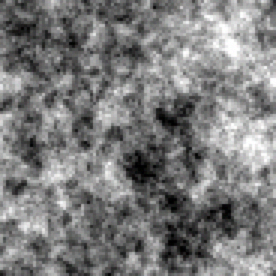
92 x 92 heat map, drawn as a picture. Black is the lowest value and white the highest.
Ninth with the highest average: top right. Stripes: none. Average level on the scale: 50%. Grain: blotchy. Mirror symmetry: none. Histogram: bell-shaped.
